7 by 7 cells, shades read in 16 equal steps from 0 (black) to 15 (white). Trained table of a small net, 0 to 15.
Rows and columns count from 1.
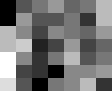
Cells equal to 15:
2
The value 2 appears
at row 4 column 3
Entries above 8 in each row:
2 2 2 3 2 2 2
